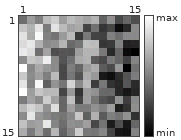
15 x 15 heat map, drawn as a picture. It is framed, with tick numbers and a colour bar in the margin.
There is an overall slope up to the left. Overall the values sit about 50% of the way up the scale. The histogram is bell-shaped.
